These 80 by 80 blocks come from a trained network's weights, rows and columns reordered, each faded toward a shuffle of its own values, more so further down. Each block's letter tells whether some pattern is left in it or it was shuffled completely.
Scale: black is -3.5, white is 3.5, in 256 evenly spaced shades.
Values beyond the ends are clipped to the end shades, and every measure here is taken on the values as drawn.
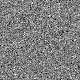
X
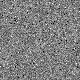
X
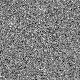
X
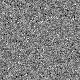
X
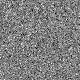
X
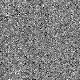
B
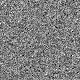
X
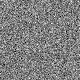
X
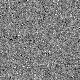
X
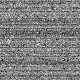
B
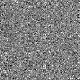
B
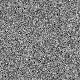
X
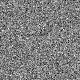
X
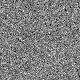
X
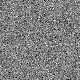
X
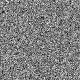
X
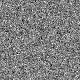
X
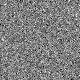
X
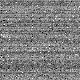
B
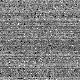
B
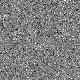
X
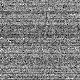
B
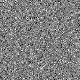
B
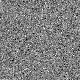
X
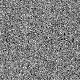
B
